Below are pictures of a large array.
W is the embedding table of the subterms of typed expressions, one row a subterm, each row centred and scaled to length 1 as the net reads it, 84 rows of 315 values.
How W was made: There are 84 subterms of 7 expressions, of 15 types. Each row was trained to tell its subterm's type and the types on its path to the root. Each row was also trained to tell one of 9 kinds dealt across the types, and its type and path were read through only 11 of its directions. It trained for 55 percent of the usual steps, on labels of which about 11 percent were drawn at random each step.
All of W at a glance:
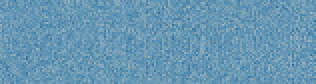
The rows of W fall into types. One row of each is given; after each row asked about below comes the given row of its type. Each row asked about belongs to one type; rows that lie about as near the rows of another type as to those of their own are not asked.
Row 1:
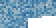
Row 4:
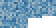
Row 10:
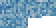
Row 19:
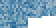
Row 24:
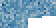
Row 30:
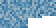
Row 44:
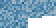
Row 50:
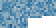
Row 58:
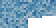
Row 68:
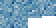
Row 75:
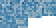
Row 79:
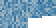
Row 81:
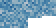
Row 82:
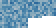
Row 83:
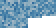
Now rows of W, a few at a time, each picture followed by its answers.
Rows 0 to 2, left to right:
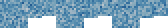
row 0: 50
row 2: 10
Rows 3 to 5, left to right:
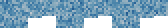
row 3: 50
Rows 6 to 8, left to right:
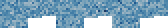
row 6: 83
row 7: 58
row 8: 1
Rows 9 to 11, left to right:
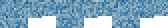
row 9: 58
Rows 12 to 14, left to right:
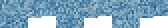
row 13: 10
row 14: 24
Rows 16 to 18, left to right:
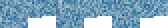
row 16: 83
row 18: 50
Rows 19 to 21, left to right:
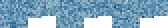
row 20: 79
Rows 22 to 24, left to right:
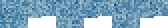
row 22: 75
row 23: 4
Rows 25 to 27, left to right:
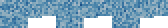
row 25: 10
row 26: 19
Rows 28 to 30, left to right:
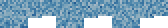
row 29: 30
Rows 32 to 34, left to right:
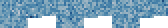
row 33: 83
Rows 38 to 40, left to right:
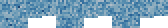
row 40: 75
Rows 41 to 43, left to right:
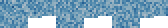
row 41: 50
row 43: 82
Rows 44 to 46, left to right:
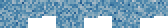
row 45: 81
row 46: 44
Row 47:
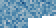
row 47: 79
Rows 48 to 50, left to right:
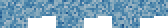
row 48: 19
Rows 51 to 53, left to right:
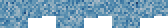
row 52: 58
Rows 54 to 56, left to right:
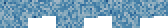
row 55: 24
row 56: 75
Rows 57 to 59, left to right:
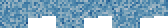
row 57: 75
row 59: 1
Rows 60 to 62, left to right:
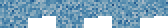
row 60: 10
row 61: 4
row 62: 79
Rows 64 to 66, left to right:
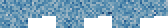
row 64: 30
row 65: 79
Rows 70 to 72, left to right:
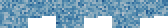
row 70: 50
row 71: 75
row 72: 1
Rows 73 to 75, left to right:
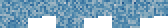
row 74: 19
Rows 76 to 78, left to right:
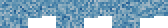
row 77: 58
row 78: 10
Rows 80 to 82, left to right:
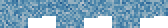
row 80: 79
